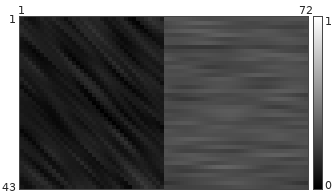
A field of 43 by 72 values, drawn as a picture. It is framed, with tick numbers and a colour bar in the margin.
It is made of 1 by 2 panels. Panel 1,1: very low, slanting down to the right, faint in contrast. Panel 1,2: low, streaked across, faint in contrast.
